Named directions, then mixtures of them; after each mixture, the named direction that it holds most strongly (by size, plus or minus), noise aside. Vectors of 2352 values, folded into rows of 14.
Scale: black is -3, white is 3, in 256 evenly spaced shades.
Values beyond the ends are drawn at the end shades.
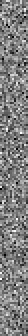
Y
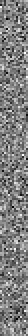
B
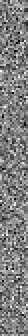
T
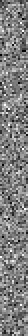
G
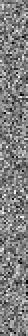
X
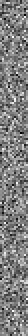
Y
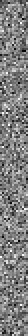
G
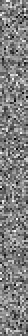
Y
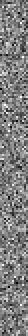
G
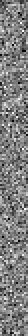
G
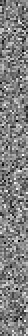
B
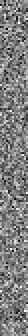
B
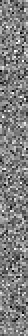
T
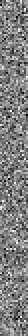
B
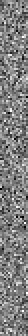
X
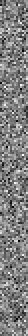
B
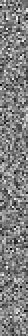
B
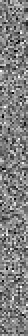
T
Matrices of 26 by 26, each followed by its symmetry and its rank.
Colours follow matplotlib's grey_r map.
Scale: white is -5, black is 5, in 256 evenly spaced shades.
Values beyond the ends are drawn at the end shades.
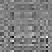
neither, rank three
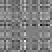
antisymmetric, rank two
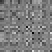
symmetric, rank three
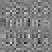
neither, rank three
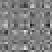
antisymmetric, rank two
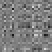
neither, rank three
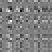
antisymmetric, rank two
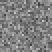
neither, full rank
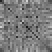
symmetric, rank five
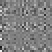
neither, rank three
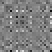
symmetric, rank three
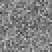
neither, full rank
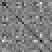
symmetric, rank five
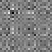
symmetric, rank three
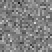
neither, full rank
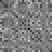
symmetric, rank three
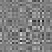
antisymmetric, rank two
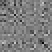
symmetric, rank five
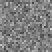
neither, full rank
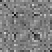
symmetric, rank five
